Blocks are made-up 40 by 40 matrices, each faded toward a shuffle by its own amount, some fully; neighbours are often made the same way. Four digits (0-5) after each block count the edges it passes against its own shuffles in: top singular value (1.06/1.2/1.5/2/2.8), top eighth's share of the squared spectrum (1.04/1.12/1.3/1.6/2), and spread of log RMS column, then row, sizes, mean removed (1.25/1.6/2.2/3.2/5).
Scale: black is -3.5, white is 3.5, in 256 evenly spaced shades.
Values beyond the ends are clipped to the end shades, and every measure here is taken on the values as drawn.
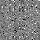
3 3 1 0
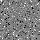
0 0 0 0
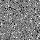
0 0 0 0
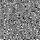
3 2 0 0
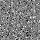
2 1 0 0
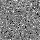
1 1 0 0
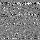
2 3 0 3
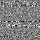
2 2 0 3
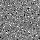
0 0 0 0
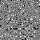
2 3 0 1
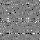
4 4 0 2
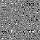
3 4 2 2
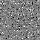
1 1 1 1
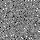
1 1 0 0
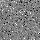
0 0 0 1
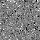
1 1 0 0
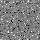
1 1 0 1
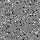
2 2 0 0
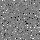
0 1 0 1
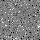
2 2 0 1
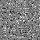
2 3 0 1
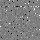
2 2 0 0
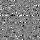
3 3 0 2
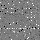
2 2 0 1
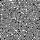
1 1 0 0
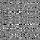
3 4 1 3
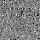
2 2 0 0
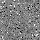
0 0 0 0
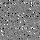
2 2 0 1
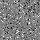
1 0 0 0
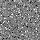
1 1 0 0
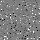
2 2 0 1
